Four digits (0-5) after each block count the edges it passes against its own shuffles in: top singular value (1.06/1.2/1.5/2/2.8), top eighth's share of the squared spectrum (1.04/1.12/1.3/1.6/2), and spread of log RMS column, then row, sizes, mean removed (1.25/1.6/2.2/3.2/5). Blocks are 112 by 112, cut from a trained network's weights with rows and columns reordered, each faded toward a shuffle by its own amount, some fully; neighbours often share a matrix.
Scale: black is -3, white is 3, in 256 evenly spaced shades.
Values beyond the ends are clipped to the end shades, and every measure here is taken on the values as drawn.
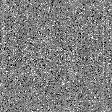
2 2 0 1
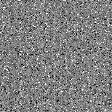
2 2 1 1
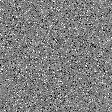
0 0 0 0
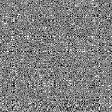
4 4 2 3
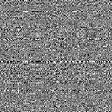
4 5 1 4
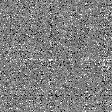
2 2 2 1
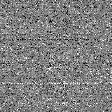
3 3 2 1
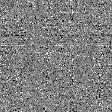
2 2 2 1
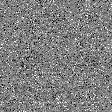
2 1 1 1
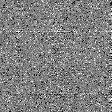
2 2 2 1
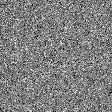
2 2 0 1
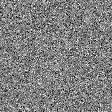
0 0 0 0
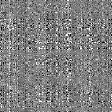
4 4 3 4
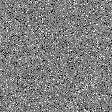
0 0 0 0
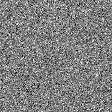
0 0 0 0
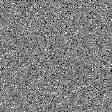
3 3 1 2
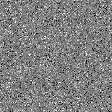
2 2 1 1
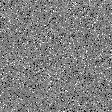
0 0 0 0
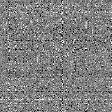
3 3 3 2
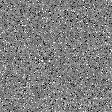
1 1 0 0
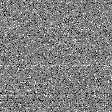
2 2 1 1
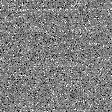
2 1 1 0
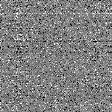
3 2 2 1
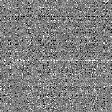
3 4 3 2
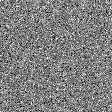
2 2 0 1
